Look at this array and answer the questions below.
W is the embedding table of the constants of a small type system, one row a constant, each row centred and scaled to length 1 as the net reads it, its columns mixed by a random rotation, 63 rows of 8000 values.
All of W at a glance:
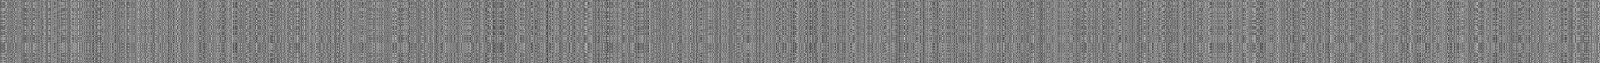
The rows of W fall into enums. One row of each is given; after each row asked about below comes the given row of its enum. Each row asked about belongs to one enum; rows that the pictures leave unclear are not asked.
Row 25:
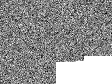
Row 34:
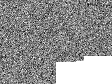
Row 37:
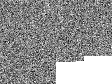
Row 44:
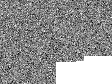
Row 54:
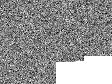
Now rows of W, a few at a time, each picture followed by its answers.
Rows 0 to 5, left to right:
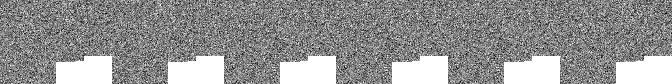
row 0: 54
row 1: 37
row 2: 44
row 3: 44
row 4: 44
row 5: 25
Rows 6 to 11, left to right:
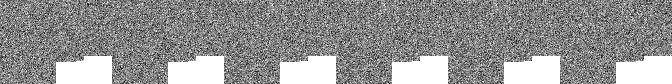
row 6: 34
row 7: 44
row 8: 37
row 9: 37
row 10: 37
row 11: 25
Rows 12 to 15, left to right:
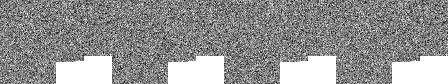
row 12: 54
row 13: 44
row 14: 37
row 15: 54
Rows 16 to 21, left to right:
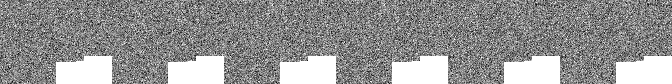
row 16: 44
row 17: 54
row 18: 37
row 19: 37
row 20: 34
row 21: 34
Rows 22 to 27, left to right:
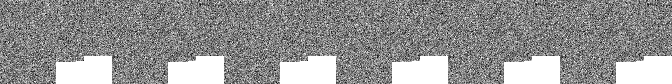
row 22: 37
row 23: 34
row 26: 34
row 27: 34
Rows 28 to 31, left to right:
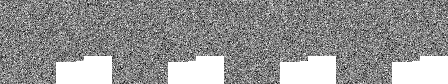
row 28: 34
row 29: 44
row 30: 37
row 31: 44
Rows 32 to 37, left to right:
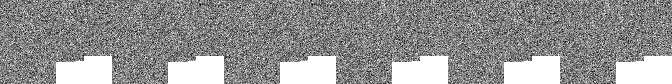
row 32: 54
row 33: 34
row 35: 37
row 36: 54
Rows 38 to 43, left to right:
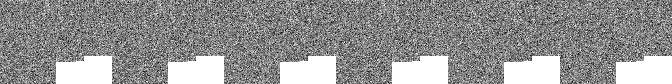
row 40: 54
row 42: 54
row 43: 44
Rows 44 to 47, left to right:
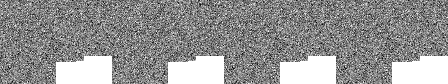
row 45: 34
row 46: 44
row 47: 44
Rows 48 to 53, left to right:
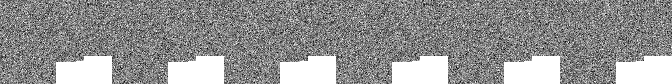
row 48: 34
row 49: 44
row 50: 54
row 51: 34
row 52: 44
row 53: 37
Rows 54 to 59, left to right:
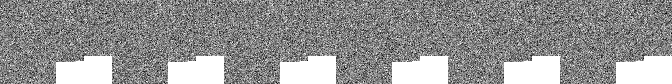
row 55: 37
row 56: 37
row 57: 44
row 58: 54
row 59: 25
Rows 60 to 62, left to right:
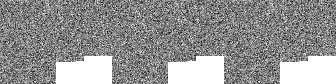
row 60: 37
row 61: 54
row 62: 37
